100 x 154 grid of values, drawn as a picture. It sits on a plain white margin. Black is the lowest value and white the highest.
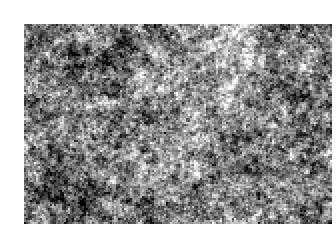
Slope: none. Stripes: none. Mirror symmetry: none. Grain: blotchy. Histogram: bell-shaped.
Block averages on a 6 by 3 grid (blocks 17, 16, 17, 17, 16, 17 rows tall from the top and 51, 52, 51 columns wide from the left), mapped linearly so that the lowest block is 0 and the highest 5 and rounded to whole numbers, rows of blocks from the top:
144 | 153 | 242 | 342 | 142 | 023
